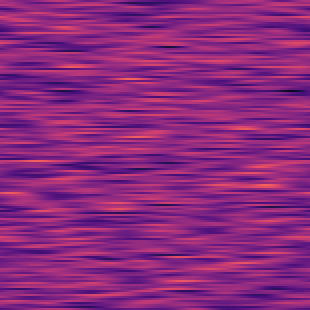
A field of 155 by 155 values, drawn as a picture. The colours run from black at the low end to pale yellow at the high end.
Streaks run across, left to right. The values follow a bell shape. No overall slope runs across the table. Overall the values sit about 40% of the way up the scale.
